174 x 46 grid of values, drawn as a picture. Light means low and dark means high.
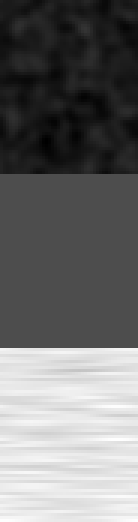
It is made of 3 by 1 panels. Panel 1,1: very high, blotchy, faint in contrast. Panel 2,1: high, flat. Panel 3,1: very low, streaked across, faint in contrast.
